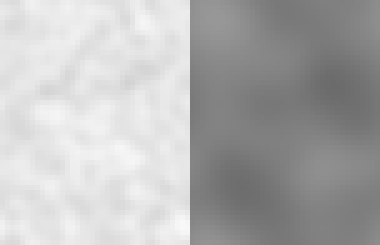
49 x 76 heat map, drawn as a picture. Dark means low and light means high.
The table splits into one row of 2 panels. Panel 1,1: very high, blotchy, faint in contrast. Panel 1,2: middling, smooth, faint in contrast.
